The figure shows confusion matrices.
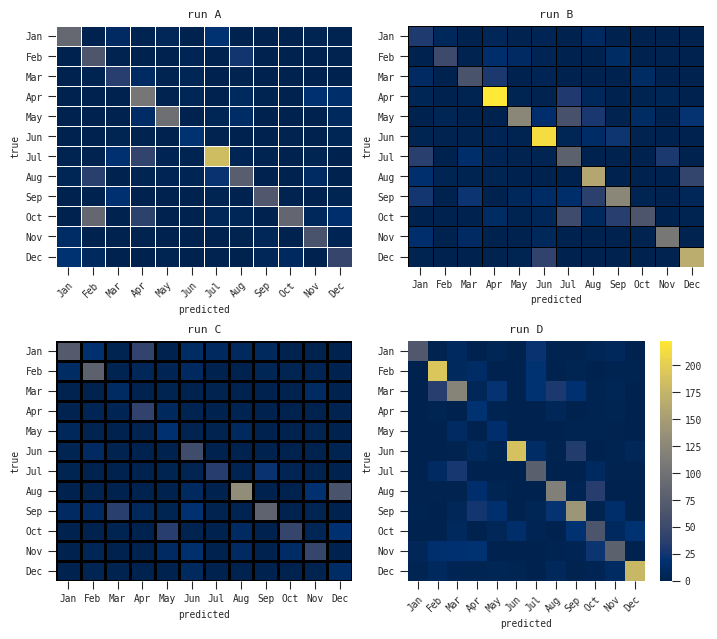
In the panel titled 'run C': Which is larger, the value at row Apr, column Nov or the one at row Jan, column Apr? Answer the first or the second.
the second
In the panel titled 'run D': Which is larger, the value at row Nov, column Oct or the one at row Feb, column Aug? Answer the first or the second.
the first
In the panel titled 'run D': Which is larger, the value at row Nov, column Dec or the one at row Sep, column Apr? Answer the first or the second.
the second
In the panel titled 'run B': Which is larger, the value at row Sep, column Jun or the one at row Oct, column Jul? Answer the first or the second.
the second
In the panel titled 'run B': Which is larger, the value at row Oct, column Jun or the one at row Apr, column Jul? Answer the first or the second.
the second
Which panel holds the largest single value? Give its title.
run B
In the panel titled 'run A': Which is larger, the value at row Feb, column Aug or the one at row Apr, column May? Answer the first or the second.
the first
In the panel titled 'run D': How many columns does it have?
12
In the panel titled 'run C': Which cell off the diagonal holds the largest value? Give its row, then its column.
Aug, Dec
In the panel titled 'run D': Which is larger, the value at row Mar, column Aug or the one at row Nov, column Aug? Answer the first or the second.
the first
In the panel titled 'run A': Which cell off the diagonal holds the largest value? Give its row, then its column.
Oct, Feb
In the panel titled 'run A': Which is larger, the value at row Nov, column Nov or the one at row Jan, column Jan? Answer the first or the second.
the second
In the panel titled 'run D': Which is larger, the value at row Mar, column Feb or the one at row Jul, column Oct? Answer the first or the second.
the first
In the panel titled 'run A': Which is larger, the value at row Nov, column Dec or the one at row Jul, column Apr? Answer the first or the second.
the second
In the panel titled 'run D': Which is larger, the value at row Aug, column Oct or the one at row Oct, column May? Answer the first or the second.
the first
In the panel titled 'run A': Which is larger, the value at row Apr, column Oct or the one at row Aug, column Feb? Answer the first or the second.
the second
